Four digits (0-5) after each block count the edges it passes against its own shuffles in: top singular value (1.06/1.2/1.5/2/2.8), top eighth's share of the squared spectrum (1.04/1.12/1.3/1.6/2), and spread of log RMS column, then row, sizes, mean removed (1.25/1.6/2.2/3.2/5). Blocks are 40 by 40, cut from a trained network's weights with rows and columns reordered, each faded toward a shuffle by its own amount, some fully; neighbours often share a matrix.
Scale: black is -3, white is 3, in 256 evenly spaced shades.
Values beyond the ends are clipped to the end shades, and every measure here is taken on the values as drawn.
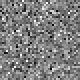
2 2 0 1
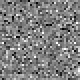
1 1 0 0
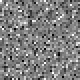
1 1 0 0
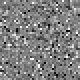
0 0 0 0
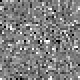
2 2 0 2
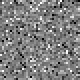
0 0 0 0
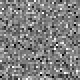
1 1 0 0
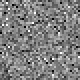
0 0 0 0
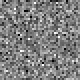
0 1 0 0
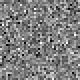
0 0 0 0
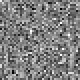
2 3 0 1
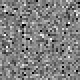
1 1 1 0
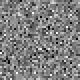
0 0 1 0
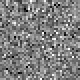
1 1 0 1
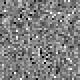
1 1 0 0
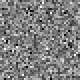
0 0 0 0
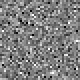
1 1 0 0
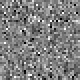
2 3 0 1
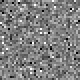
0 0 0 0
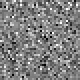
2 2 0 0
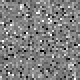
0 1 0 0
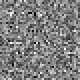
2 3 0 2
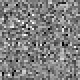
2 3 1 2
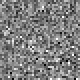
1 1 0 1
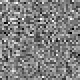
2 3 1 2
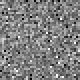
0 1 0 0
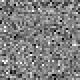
1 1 0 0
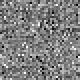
0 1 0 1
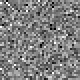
0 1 0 0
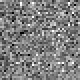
1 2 0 1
